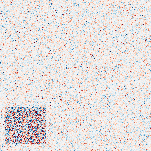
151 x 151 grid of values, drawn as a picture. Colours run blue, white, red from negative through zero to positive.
Odd patch: rougher, in the bottom left. Odd rows or columns: none. Roughest part: bottom left. Average level on the scale: 50%.
